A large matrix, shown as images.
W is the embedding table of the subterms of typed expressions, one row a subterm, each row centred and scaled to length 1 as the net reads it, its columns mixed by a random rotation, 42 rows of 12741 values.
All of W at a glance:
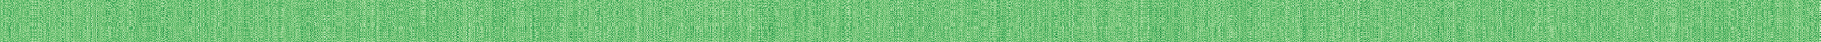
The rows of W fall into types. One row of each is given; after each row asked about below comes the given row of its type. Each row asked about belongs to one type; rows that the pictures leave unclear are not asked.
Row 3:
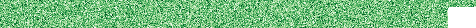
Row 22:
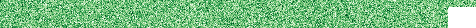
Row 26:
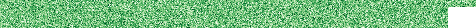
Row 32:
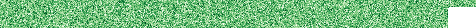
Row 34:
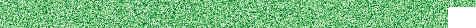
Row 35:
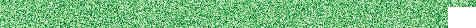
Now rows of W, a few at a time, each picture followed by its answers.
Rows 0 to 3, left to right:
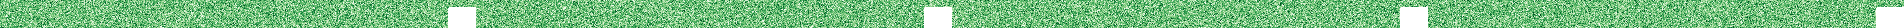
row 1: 22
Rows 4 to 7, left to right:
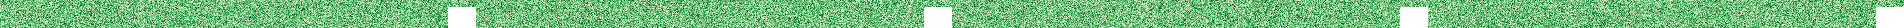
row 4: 35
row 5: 26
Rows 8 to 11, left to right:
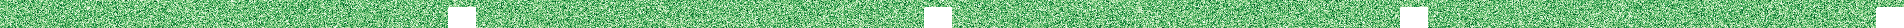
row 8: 22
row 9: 26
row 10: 26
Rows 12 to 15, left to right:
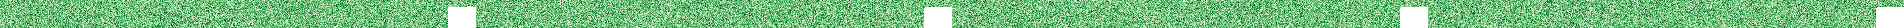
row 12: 22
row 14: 22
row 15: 32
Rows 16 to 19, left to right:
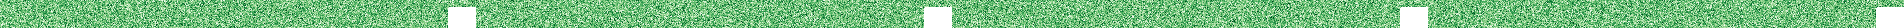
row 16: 35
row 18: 3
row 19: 32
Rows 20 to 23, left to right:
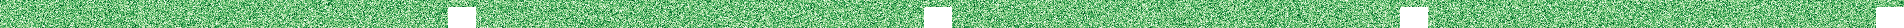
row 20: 35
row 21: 34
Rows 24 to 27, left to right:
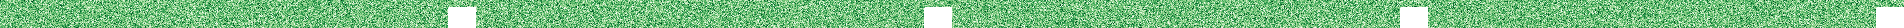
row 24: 22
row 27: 26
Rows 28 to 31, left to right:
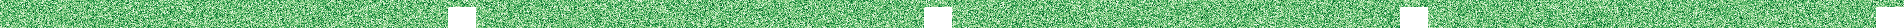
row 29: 26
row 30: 35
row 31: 26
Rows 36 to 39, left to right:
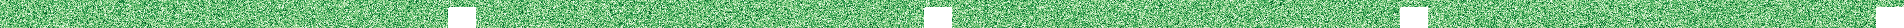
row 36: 32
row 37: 34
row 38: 3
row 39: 34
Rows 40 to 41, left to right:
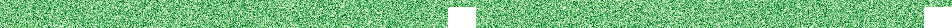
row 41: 22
